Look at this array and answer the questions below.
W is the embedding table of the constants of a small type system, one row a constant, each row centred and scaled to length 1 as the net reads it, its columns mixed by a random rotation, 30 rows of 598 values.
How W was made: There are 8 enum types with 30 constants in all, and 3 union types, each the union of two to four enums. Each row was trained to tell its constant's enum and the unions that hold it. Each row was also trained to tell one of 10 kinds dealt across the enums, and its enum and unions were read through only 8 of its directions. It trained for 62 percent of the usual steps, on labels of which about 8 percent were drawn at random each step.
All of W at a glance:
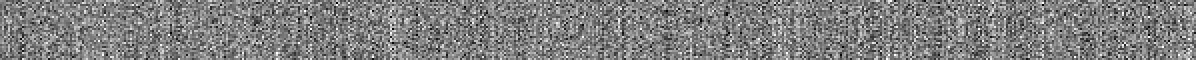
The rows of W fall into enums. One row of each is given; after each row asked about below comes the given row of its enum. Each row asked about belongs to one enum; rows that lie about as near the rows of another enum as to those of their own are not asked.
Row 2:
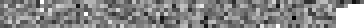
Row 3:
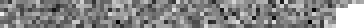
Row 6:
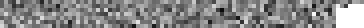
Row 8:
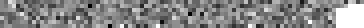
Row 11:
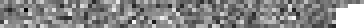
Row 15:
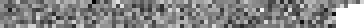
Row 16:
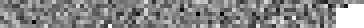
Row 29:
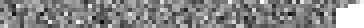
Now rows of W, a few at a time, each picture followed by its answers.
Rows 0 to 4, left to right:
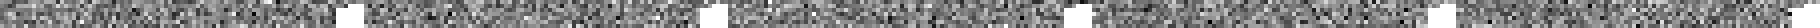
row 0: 16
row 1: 11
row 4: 15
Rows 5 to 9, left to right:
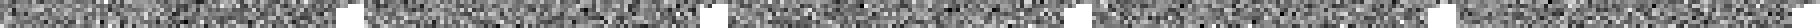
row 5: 29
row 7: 6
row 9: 11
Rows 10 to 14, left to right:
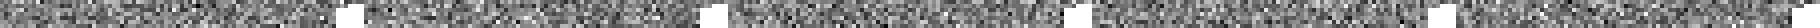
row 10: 11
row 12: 16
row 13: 3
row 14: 16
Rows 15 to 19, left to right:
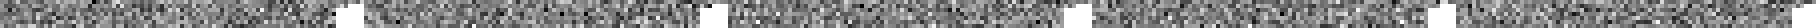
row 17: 3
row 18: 8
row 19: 29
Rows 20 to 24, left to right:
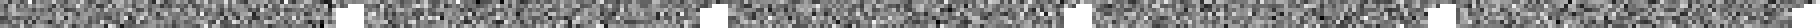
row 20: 3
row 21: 2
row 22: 6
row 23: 15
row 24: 29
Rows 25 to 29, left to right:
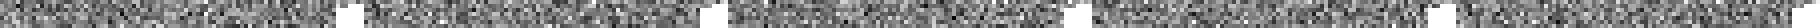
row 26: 29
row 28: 6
